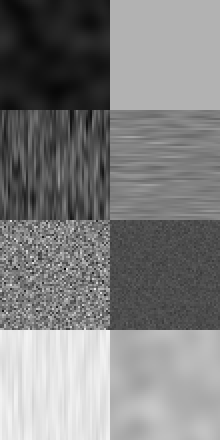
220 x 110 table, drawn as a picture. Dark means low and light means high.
It is made of 4 by 2 panels. Panel 1,1: very low, smooth, faint in contrast. Panel 1,2: high, flat. Panel 2,1: low, streaked downward. Panel 2,2: middling, streaked across, faint in contrast. Panel 3,1: middling, fine-grained, strong in contrast. Panel 3,2: low, fine-grained, faint in contrast. Panel 4,1: very high, streaked downward, faint in contrast. Panel 4,2: high, smooth, faint in contrast.
